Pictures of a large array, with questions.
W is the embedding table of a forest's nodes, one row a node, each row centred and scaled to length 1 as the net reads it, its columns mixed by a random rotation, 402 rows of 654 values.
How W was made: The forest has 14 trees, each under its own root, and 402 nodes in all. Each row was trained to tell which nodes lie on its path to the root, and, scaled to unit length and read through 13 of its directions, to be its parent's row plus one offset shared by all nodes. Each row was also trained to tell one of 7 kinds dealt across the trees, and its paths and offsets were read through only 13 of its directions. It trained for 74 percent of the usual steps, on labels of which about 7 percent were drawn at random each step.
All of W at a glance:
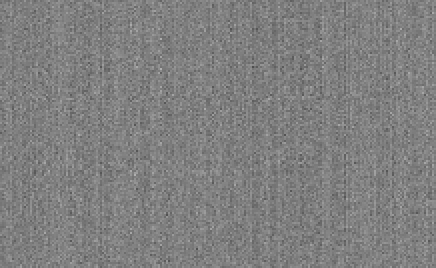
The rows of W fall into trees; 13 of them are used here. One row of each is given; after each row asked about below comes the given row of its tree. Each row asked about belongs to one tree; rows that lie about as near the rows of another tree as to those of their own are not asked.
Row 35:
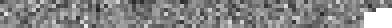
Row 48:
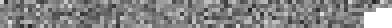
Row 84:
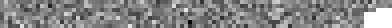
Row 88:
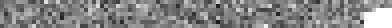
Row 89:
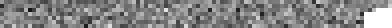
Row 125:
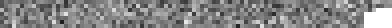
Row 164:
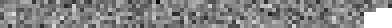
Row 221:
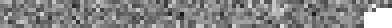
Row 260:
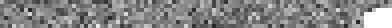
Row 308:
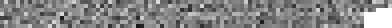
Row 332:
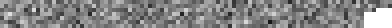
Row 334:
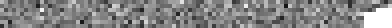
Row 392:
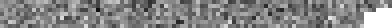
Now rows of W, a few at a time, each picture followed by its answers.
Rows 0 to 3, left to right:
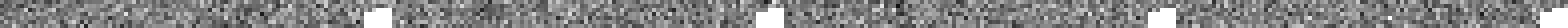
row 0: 125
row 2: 88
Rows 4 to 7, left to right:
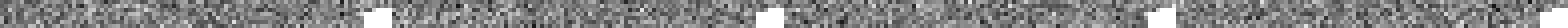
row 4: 260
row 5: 334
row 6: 84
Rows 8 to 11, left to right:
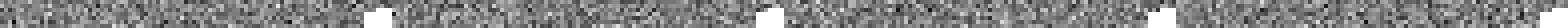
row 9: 334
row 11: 392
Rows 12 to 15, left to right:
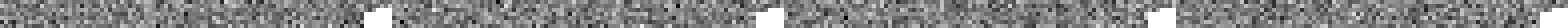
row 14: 308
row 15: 35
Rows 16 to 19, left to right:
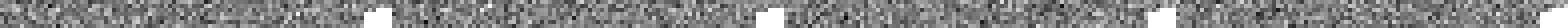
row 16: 334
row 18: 84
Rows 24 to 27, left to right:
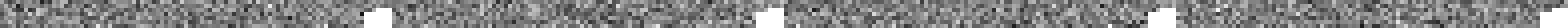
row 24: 164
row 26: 89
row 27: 35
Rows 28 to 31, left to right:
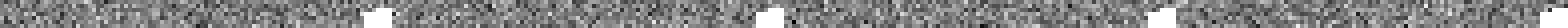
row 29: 84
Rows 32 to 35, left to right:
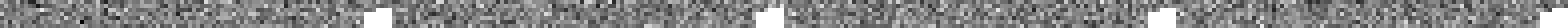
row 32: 88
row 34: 35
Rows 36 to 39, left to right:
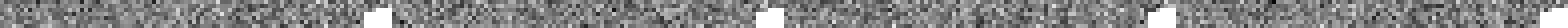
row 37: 260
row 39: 392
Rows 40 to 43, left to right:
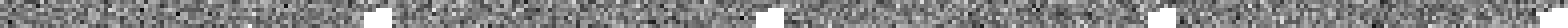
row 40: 260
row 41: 392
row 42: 334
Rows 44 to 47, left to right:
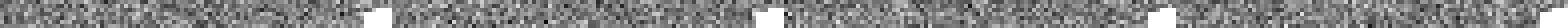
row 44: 260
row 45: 35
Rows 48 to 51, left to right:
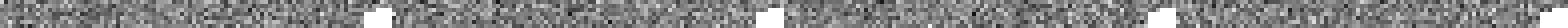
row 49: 88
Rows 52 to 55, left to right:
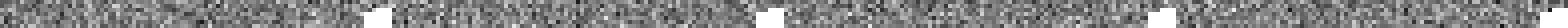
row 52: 334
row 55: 332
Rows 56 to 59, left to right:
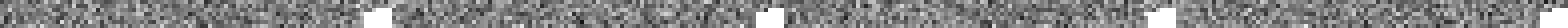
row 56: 260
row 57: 392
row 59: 392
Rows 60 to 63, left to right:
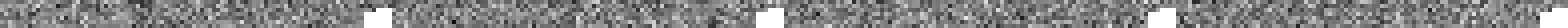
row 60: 35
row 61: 125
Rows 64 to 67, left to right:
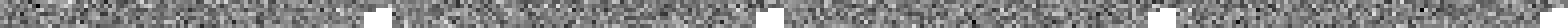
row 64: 84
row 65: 308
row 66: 392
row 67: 84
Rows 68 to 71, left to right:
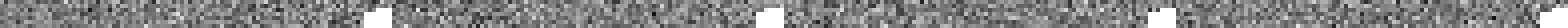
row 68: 392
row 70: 164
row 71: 84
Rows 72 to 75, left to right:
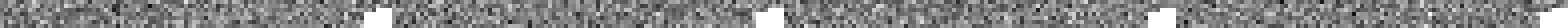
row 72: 48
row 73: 392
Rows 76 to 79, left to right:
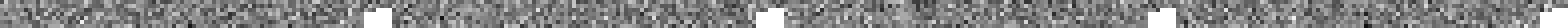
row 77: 260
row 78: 35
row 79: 260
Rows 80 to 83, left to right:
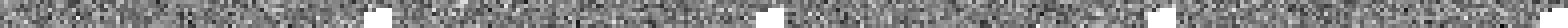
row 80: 164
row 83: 332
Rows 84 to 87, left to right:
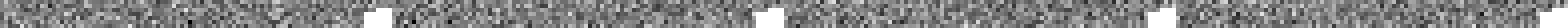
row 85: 392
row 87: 392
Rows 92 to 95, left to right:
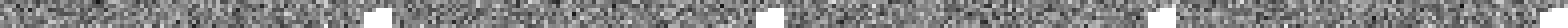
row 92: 334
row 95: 334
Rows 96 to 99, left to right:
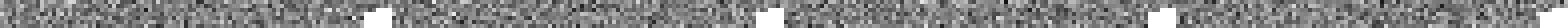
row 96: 392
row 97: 308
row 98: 84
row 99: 334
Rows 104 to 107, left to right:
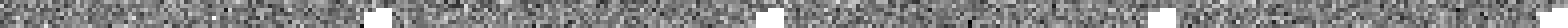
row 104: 308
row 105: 334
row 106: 48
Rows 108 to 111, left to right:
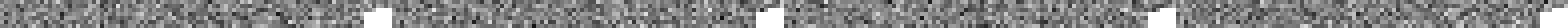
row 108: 164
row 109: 89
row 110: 260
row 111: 84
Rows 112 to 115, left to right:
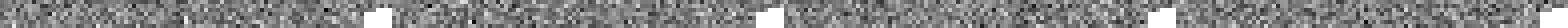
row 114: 334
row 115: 308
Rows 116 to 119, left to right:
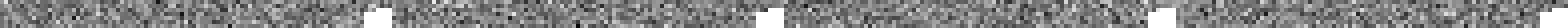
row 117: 35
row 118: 125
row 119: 392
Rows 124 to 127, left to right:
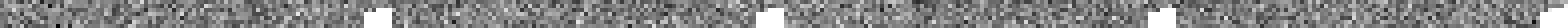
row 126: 35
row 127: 84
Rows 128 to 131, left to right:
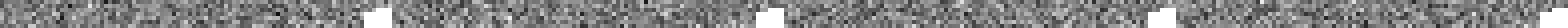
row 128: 89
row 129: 260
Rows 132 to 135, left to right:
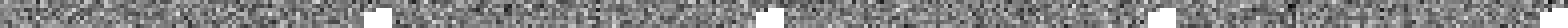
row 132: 392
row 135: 48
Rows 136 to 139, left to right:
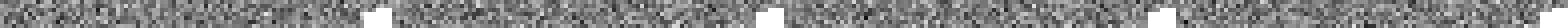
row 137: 84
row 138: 84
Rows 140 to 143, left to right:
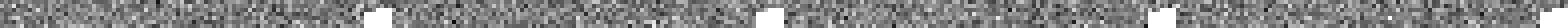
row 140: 260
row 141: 125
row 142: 308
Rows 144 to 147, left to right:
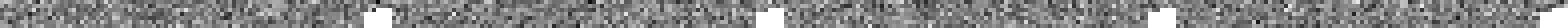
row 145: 221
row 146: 35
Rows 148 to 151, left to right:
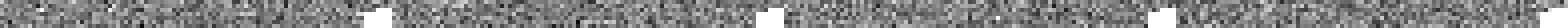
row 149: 48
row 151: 260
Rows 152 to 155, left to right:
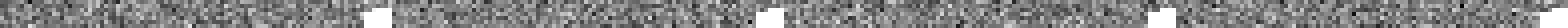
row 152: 125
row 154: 392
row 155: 260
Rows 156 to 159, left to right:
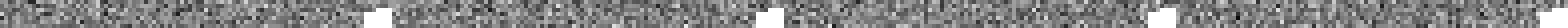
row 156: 88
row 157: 392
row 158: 260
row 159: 392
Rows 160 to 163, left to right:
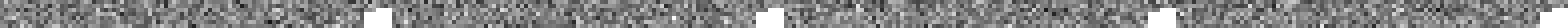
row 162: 334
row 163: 334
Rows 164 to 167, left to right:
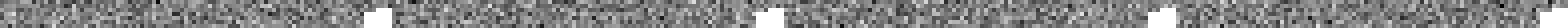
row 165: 308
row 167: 48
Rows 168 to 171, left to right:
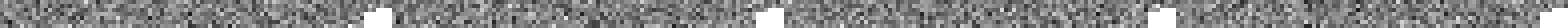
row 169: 260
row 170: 308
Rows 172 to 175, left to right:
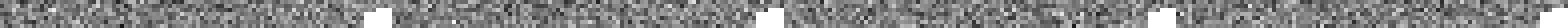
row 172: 125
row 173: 35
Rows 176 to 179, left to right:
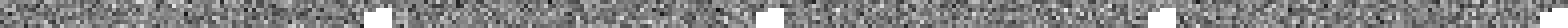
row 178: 125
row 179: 334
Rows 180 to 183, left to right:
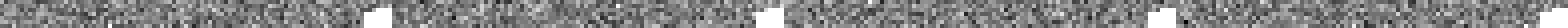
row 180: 334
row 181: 125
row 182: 392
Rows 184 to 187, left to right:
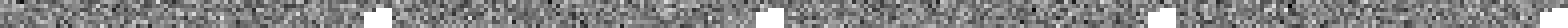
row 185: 164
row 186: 35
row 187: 88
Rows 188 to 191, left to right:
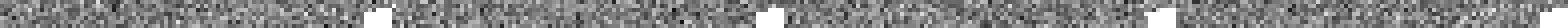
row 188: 221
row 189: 392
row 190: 260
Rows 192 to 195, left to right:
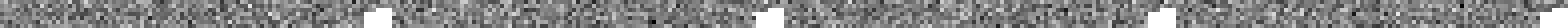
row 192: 84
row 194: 392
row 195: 260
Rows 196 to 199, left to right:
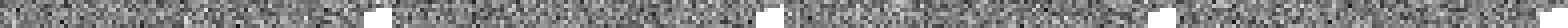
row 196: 125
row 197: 84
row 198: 260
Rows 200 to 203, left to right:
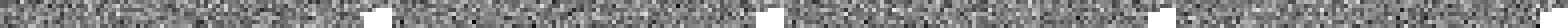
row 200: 334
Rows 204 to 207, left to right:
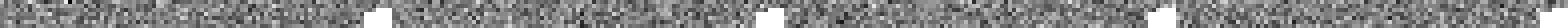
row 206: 84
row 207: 48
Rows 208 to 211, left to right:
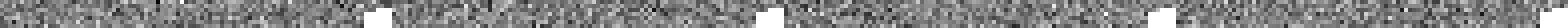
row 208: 164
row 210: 88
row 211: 308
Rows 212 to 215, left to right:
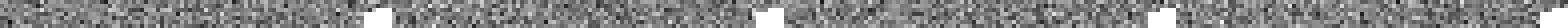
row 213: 35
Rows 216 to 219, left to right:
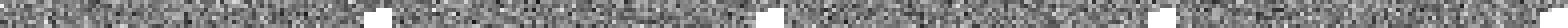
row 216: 392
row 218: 84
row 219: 334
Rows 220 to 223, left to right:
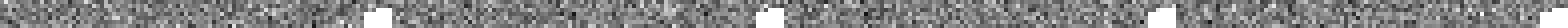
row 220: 260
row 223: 88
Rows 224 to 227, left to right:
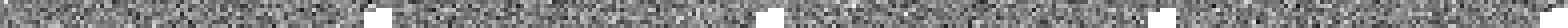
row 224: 308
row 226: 48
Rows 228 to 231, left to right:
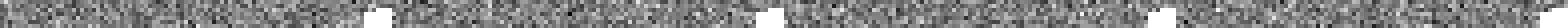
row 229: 88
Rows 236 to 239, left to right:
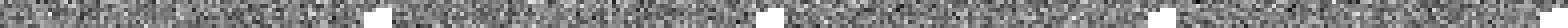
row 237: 84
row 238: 392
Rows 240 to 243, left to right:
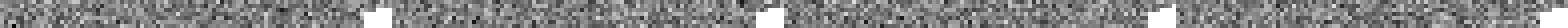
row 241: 89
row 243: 164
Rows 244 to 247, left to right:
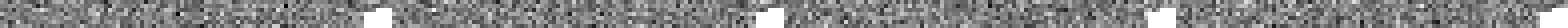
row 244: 260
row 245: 260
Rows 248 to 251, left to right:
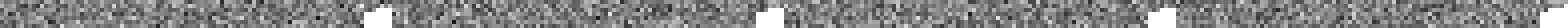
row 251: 84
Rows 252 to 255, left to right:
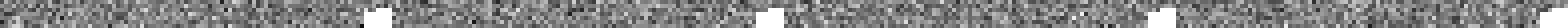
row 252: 308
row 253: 88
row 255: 334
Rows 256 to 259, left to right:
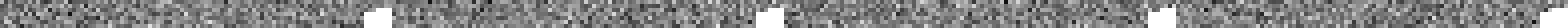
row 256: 221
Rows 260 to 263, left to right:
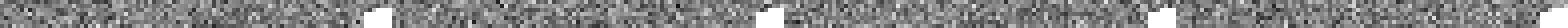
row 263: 84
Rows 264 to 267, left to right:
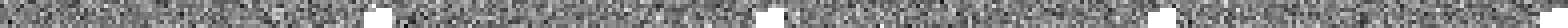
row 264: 125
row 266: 164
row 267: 48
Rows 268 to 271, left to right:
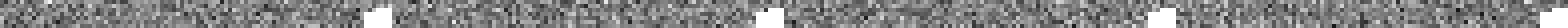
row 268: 84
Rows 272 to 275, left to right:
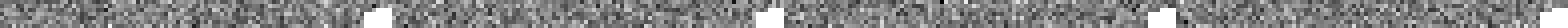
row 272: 334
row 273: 392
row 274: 164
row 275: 260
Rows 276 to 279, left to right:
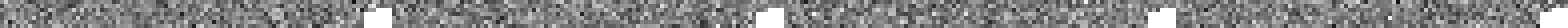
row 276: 125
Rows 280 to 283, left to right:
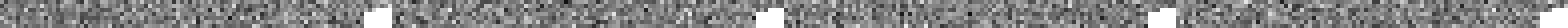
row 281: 334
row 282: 48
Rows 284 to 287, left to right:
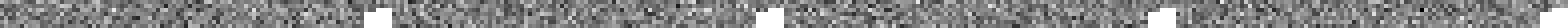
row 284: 221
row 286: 164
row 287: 84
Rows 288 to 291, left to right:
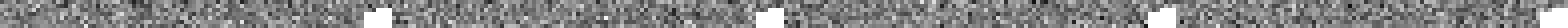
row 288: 35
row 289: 334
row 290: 84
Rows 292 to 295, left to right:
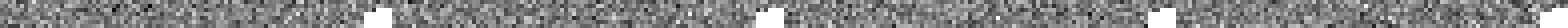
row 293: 334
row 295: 334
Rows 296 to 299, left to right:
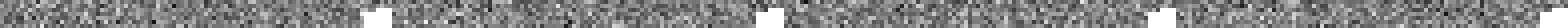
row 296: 35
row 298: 392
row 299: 334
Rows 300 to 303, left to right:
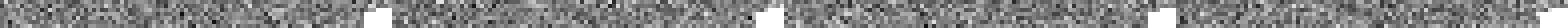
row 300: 125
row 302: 308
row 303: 260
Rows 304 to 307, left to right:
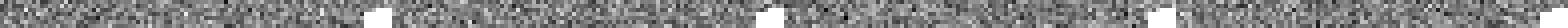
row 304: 221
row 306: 125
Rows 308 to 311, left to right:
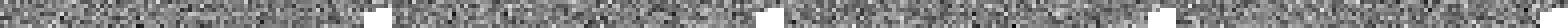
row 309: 334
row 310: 260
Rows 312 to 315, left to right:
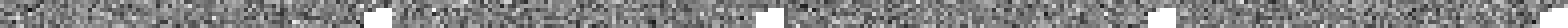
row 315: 334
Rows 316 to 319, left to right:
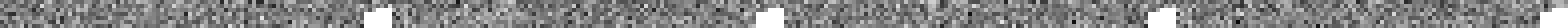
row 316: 84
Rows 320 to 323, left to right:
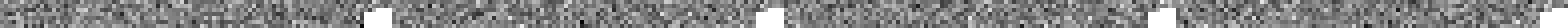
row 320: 89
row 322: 125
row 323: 260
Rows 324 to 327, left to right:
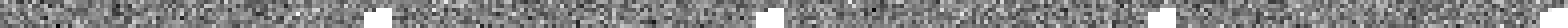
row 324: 84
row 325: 35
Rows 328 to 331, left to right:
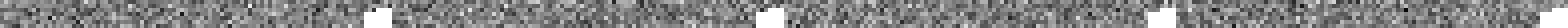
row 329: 84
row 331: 84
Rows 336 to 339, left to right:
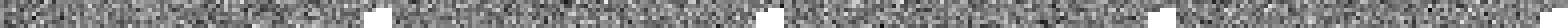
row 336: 84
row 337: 35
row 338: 392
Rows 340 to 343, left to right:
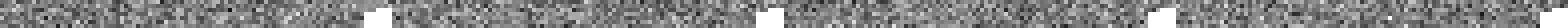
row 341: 308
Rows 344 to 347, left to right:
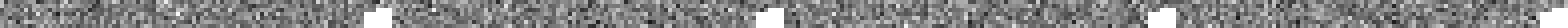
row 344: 392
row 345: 334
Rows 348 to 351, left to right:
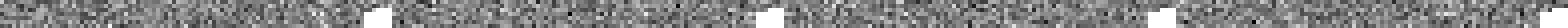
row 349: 260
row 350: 35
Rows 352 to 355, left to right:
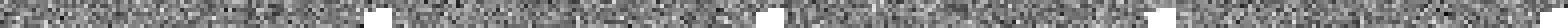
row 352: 308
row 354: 125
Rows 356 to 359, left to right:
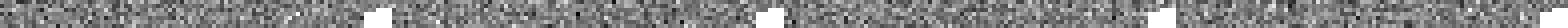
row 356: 84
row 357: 392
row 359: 88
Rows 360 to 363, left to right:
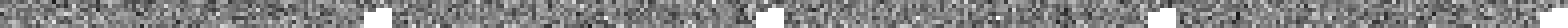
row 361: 334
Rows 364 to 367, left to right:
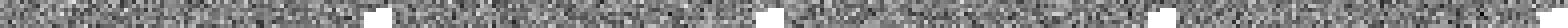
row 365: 164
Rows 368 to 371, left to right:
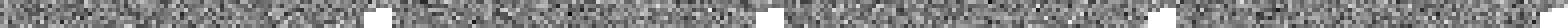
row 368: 84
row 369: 88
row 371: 84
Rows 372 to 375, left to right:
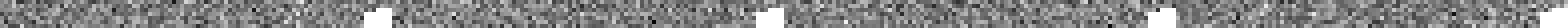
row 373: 308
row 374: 35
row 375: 89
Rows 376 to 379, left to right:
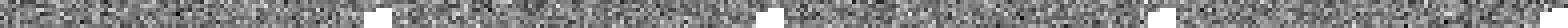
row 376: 88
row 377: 392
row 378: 260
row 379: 332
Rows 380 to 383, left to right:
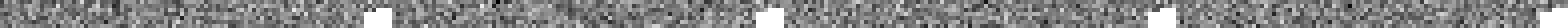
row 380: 88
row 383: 332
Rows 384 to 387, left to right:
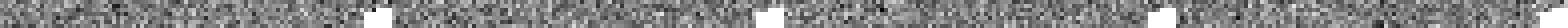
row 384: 48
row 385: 392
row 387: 260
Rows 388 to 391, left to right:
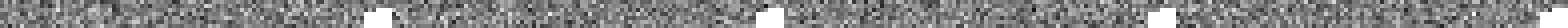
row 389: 334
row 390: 35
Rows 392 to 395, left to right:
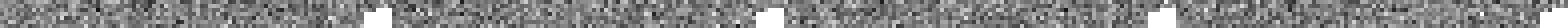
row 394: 392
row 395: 221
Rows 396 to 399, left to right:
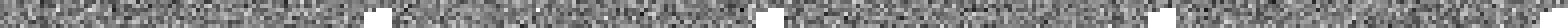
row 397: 260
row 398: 308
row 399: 334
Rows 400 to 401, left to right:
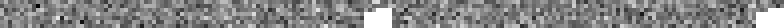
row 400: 89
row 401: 260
